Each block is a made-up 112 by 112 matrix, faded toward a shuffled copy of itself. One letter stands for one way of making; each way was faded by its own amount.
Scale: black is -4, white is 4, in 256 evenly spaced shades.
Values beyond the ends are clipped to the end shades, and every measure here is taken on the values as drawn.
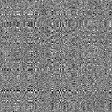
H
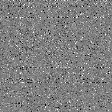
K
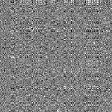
H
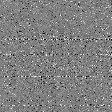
K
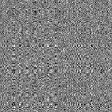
H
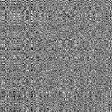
H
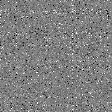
K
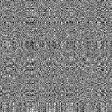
H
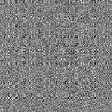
H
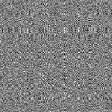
H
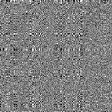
H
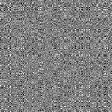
H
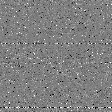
K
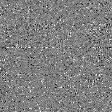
K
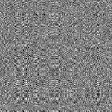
H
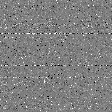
K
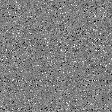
K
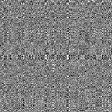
H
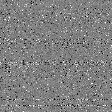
K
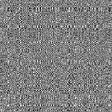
H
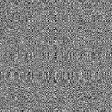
H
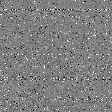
K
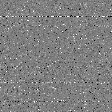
K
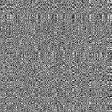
H
